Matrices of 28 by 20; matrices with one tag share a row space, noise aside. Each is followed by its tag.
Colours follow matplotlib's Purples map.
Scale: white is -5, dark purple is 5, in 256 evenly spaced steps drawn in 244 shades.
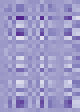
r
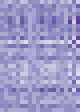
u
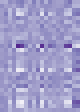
r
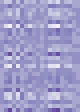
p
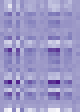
p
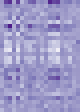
p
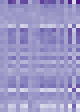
u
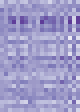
u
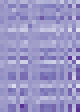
u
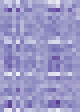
p
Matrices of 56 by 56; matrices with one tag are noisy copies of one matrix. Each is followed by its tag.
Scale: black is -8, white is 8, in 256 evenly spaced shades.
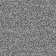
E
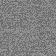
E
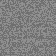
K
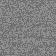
K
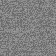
E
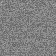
K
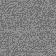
E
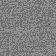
E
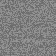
K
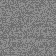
K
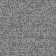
K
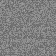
K
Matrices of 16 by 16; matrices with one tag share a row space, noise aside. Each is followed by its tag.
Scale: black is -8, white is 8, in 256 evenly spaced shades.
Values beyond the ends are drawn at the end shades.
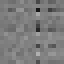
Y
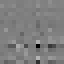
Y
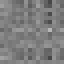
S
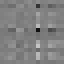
Y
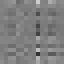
Y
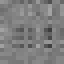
S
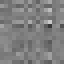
S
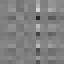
Y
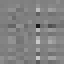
Y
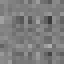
S
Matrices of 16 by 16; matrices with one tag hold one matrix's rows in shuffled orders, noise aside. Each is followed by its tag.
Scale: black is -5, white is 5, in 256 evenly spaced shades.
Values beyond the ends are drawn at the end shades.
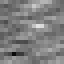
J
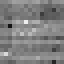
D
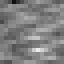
J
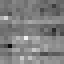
D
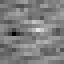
J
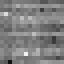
D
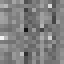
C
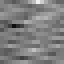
J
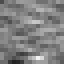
J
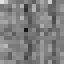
C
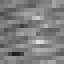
J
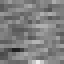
J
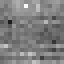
D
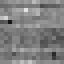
D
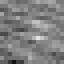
J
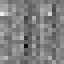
C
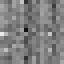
C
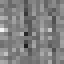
C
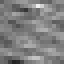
J
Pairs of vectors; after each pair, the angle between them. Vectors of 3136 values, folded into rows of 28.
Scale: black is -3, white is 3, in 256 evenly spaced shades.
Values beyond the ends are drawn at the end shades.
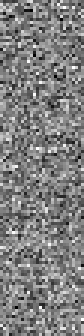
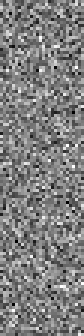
orthogonal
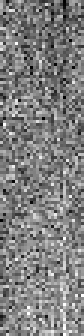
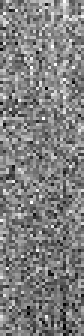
nearly opposite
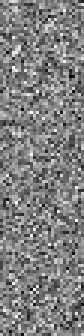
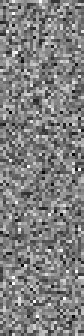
partly aligned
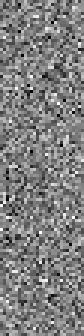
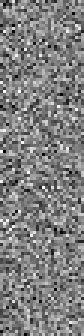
orthogonal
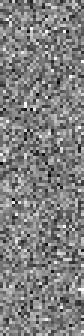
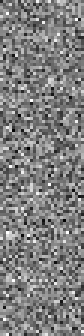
orthogonal
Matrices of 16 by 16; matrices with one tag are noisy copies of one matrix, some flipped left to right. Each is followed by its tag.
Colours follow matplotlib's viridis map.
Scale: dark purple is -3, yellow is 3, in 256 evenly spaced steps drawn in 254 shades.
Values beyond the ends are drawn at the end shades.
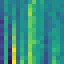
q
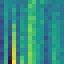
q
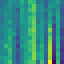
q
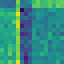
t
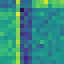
t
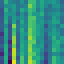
q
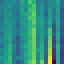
q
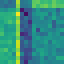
t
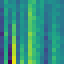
q
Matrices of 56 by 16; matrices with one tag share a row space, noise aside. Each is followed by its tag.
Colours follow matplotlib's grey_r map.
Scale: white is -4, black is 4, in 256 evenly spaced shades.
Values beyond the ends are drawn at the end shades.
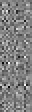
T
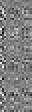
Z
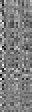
Z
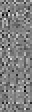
T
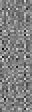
T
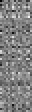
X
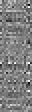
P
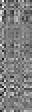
Z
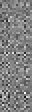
T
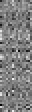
X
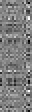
P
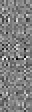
T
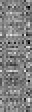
P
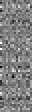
X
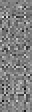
T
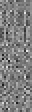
T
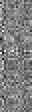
Z
